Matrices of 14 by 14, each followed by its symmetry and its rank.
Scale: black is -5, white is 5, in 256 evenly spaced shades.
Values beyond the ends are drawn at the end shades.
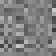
neither, rank two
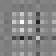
symmetric, rank one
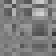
neither, rank two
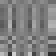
neither, rank one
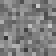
antisymmetric, full rank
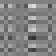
neither, rank one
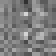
neither, rank two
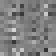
neither, rank three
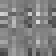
neither, rank two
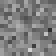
antisymmetric, full rank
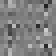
neither, rank three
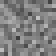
antisymmetric, full rank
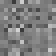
neither, rank three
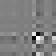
symmetric, rank one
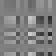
neither, rank one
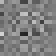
neither, rank two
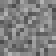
antisymmetric, full rank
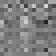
neither, rank three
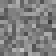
antisymmetric, full rank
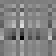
neither, rank one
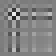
symmetric, rank one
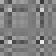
symmetric, rank one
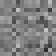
neither, rank three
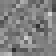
antisymmetric, full rank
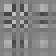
symmetric, rank one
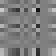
neither, rank one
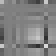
symmetric, rank one
